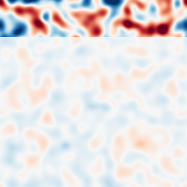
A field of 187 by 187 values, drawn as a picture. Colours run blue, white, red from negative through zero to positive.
Mirror symmetry: none. Seam: horizontal, 20% of the way down, the bottom part calmer. Ninth with the highest average: top right. Average level on the scale: 50%. Lone odd cells: none.
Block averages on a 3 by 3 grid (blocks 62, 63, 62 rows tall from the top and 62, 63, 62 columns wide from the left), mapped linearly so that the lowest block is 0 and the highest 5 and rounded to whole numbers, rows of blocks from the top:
1 2 5 | 1 1 0 | 0 0 2
